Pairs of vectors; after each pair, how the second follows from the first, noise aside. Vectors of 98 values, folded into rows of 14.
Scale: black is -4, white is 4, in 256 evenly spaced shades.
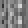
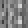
copied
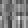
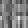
copied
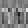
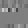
partly zeroed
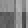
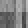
copied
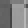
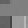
partly zeroed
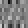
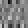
copied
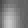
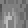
partly zeroed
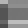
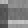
copied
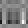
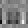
copied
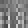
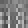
copied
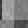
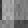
copied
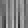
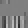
partly zeroed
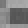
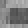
copied
